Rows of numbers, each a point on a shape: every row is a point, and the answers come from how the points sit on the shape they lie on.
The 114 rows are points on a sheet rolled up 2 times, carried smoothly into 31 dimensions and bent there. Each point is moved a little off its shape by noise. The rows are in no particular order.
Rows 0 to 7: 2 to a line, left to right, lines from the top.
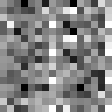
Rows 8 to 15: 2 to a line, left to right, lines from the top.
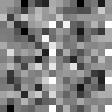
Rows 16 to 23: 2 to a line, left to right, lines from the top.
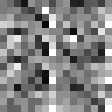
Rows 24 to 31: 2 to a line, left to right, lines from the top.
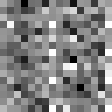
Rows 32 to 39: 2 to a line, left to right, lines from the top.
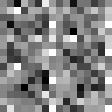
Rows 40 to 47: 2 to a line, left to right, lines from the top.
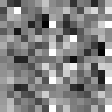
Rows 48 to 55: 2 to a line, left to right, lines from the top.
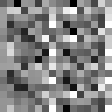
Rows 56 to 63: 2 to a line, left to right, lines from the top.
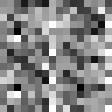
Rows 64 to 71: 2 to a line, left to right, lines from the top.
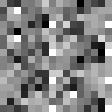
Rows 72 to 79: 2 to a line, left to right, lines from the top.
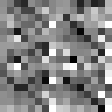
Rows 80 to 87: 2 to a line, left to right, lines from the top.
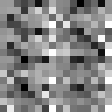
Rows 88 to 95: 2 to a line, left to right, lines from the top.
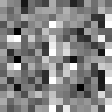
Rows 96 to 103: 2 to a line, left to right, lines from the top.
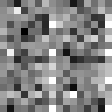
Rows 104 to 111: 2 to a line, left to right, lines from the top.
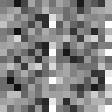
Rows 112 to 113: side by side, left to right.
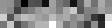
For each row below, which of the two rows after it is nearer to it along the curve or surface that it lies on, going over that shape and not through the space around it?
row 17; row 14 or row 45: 14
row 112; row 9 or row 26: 9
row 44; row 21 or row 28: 28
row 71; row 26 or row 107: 107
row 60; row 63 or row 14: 63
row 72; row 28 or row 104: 28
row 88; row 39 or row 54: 54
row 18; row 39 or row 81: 81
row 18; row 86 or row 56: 86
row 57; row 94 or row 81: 81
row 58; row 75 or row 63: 75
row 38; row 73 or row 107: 73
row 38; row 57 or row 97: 57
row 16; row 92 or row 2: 92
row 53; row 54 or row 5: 5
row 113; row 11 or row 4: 11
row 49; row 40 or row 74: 40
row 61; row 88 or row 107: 107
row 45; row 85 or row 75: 75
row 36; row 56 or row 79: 79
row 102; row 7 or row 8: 8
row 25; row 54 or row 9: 54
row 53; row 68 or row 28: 68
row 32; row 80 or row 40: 40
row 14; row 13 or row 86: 13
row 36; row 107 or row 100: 107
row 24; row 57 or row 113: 57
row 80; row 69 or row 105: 69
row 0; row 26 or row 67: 67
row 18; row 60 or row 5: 60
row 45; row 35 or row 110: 35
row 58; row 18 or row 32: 32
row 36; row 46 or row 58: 58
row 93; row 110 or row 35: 35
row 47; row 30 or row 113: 30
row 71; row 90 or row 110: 90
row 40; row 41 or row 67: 67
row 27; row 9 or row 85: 85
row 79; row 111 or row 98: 98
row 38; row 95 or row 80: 95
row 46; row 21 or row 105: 105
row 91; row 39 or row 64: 64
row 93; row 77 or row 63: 77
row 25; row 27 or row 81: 27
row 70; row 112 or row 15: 112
